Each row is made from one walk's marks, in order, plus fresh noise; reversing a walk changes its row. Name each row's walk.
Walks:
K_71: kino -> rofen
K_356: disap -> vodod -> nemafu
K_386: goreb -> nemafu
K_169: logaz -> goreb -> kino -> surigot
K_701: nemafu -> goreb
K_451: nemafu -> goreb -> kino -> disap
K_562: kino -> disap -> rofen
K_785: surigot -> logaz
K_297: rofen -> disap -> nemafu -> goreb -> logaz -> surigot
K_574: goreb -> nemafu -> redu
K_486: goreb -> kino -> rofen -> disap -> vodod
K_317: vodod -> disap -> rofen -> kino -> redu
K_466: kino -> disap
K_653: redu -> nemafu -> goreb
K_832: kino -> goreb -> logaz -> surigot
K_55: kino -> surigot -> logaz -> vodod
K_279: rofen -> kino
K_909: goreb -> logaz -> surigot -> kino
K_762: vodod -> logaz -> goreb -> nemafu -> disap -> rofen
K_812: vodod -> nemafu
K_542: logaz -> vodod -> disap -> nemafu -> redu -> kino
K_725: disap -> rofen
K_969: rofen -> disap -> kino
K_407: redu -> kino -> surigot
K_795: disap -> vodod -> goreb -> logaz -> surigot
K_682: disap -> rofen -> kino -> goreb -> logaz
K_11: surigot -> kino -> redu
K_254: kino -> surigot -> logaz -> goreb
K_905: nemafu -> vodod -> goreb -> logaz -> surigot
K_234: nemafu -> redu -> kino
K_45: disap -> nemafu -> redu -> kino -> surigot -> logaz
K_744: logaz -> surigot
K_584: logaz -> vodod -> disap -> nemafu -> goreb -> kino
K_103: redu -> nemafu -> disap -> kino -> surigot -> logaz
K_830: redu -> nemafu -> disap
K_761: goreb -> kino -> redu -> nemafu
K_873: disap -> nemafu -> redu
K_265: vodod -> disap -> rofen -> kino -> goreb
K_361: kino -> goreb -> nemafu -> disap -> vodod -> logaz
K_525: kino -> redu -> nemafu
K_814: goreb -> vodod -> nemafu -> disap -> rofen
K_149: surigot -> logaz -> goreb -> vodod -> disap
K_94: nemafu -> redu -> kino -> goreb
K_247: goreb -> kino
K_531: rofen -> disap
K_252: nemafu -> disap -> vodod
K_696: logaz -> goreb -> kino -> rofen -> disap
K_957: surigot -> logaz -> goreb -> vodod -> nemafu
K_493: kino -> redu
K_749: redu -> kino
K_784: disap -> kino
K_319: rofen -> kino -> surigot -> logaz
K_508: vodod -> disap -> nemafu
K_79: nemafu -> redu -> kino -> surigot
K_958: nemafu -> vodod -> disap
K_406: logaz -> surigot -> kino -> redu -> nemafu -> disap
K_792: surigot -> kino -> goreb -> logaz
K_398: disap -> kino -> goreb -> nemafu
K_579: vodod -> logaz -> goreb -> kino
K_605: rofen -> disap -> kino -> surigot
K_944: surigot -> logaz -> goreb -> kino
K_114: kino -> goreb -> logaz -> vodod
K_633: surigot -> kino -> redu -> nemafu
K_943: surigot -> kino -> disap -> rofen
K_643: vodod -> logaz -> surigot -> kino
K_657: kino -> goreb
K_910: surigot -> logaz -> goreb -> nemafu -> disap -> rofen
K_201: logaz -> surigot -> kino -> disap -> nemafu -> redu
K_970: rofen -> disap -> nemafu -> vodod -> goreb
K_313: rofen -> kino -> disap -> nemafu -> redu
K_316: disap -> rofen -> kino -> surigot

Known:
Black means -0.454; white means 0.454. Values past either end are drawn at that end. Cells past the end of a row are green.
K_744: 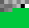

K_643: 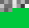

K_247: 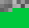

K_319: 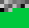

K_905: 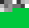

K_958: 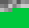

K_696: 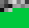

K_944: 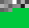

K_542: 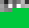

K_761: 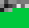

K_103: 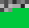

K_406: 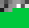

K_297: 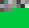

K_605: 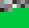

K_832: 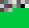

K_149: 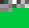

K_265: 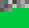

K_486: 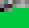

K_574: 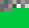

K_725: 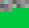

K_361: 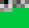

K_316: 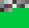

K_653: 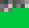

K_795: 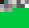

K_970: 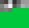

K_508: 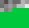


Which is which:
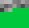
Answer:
K_71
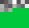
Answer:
K_579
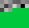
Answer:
K_407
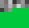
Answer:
K_313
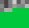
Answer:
K_451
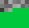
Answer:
K_466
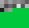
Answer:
K_633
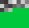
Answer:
K_114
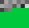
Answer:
K_785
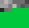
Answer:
K_279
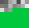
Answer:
K_762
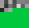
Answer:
K_525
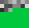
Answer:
K_55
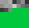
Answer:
K_969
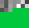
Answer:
K_201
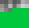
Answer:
K_252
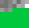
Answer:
K_812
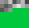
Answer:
K_317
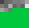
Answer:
K_701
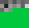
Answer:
K_94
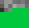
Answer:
K_531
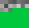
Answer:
K_234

